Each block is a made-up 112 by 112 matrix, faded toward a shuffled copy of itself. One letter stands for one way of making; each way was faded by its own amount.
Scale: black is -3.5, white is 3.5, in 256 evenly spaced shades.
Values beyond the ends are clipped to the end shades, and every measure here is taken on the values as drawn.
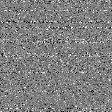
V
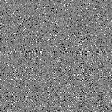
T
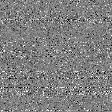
V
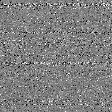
V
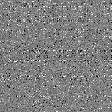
T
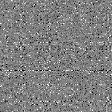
T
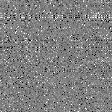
T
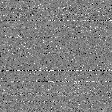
V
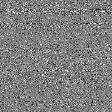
V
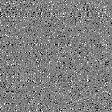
T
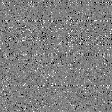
T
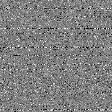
V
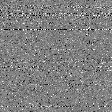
V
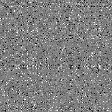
T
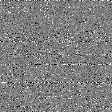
V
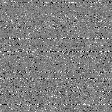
V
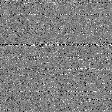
V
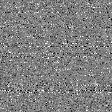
V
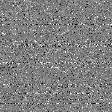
V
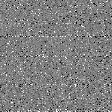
T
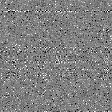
T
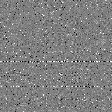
T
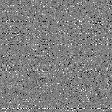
T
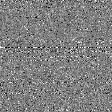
V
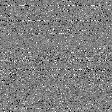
V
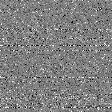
V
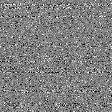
V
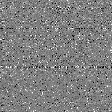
T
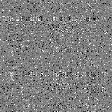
T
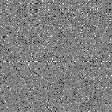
T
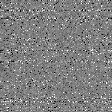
T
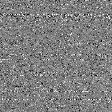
V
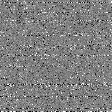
V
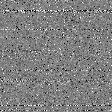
V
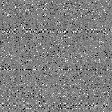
T
